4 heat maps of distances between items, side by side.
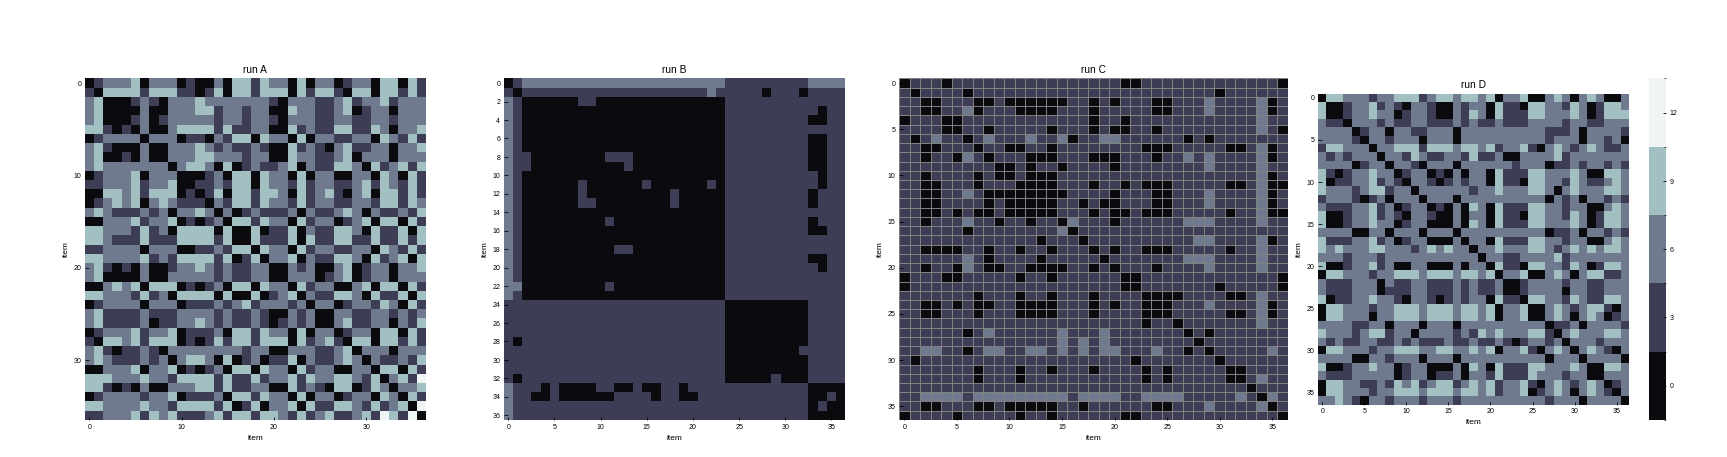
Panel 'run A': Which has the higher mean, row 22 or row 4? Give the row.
22
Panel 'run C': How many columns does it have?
37
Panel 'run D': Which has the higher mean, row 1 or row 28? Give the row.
28
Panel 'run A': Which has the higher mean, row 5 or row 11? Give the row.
11
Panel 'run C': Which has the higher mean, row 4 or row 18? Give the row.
4
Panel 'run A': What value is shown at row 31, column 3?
6
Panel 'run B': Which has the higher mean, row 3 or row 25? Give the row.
25
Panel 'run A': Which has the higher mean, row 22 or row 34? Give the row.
22
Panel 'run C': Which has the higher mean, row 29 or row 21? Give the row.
29
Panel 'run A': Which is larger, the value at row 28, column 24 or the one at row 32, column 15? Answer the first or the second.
the second
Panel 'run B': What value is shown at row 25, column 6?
3
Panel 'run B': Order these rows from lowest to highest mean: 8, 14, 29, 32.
14, 8, 32, 29
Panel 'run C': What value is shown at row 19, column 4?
3
